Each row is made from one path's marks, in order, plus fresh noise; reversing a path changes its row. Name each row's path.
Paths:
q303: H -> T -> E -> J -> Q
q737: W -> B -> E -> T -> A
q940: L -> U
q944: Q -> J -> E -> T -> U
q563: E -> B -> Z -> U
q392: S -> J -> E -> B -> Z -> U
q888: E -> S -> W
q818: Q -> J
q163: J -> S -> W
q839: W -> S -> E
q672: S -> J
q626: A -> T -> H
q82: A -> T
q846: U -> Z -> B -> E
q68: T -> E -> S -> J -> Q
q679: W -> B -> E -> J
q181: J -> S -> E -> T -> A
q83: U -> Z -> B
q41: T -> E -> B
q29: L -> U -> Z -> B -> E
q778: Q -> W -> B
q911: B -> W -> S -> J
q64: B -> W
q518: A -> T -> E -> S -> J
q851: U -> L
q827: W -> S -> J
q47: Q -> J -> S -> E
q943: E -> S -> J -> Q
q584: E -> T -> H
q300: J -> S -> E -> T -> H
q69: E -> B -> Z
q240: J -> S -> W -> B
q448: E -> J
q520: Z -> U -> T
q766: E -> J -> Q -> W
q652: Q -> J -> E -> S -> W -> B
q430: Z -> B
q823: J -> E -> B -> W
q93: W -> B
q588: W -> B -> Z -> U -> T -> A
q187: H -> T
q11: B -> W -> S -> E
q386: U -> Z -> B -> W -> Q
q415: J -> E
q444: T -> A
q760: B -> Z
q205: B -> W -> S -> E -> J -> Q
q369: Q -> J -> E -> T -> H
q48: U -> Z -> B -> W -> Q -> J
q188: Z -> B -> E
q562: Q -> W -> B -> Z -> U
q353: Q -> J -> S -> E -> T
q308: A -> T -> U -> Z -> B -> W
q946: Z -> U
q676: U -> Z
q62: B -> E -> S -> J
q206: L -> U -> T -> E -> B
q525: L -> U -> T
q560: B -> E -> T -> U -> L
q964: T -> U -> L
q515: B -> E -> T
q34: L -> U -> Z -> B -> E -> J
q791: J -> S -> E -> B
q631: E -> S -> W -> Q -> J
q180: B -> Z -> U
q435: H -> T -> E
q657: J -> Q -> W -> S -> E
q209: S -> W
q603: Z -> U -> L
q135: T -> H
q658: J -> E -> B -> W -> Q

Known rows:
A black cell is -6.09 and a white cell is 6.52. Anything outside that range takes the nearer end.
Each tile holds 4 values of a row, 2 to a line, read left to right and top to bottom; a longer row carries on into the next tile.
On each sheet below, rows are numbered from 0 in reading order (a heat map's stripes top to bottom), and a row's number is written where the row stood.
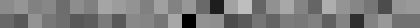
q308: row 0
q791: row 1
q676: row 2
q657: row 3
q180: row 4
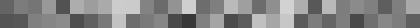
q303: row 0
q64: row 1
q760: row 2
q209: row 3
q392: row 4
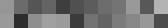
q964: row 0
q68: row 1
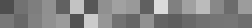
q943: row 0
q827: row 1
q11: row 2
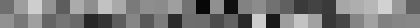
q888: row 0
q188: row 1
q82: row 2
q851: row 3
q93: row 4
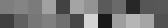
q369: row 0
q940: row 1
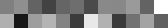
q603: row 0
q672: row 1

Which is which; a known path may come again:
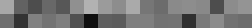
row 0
q520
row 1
q41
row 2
q563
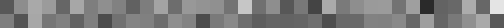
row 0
q766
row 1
q392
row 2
q62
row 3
q181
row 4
q652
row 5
q818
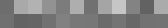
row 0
q679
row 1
q839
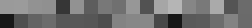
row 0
q435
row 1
q303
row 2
q515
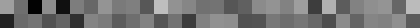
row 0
q82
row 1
q518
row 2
q560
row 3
q300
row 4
q631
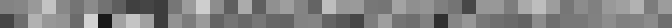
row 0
q778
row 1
q851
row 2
q888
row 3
q47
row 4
q83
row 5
q180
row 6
q823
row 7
q240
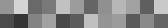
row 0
q760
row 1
q163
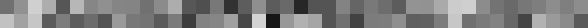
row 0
q209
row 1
q308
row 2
q525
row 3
q940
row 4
q944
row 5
q64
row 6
q386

